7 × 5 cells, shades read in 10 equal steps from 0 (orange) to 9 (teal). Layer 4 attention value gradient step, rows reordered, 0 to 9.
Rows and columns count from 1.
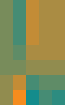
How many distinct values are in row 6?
4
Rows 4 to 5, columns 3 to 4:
3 3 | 4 4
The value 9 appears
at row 7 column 3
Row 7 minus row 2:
-1 -7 7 4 5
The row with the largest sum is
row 7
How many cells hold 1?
0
